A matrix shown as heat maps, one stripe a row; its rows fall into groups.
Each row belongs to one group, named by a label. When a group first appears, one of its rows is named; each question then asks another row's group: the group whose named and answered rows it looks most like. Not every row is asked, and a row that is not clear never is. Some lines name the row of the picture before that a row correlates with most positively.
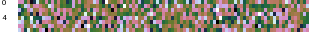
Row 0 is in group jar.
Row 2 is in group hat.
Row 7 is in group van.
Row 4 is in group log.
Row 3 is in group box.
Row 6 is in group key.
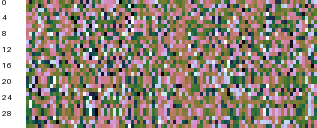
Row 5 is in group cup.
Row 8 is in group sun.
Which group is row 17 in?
hat
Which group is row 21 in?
sun
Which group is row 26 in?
sun
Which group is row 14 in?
key
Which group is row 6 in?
key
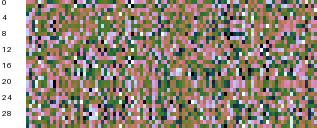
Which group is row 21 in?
van
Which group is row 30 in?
sun
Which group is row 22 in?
key
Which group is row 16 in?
key
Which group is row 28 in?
key
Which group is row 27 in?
log
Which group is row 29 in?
log
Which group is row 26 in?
log
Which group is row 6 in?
jar
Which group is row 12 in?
log
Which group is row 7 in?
van
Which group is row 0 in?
cup
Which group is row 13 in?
sun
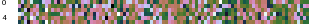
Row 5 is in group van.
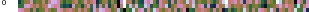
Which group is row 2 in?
box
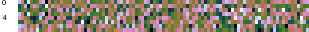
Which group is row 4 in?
jar
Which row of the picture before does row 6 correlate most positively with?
2
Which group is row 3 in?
van
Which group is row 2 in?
sun
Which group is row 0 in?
van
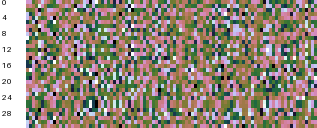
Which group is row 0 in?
key
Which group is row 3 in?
hat
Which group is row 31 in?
hat
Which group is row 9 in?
jar
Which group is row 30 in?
van
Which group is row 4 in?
van
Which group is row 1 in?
cup
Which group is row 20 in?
key
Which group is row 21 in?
box
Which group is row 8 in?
van
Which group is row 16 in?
box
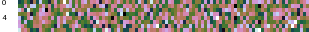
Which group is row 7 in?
jar
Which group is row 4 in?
hat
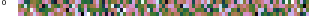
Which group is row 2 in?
cup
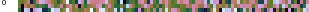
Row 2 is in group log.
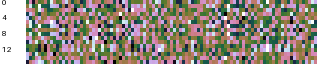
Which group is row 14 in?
hat
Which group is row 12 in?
box
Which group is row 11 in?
box
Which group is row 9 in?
key
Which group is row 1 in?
log
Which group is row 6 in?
log
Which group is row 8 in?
log
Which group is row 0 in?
sun
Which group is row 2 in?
cup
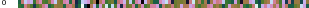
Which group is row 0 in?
log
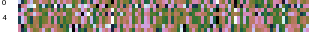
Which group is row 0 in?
hat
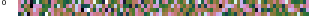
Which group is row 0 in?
jar
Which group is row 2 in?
key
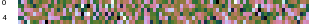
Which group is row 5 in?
van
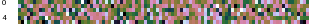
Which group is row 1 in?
hat
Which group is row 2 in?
sun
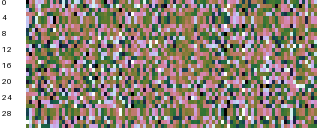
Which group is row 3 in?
cup
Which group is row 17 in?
box
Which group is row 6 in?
hat
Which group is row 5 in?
van
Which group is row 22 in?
jar
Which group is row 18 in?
hat
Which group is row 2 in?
hat
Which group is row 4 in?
van
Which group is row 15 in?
cup
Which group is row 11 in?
log
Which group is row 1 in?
log
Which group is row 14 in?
jar
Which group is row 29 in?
sun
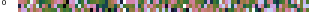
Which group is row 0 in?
cup
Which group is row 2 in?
log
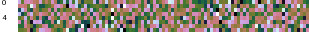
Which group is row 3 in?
hat
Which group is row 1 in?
cup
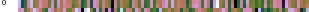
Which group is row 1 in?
hat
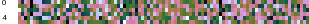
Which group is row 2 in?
jar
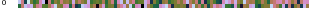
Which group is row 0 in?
van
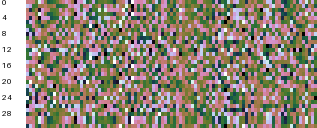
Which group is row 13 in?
log
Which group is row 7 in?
hat
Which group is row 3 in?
cup
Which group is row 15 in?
jar
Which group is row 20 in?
sun
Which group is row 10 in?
box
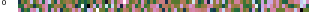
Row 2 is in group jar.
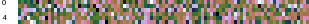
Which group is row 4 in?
van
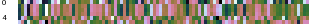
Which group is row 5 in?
van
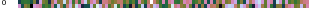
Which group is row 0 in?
box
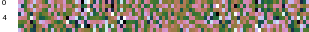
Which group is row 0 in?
key
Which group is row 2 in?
key
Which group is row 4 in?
cup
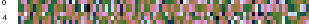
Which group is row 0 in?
sun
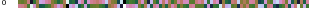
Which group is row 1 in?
cup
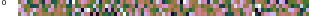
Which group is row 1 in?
jar
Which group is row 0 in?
sun
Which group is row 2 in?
key
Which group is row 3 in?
log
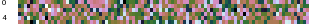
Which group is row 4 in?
van
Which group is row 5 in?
jar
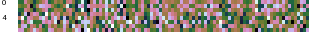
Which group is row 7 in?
key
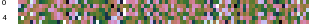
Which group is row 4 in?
sun
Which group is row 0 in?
cup
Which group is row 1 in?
hat
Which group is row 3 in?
cup
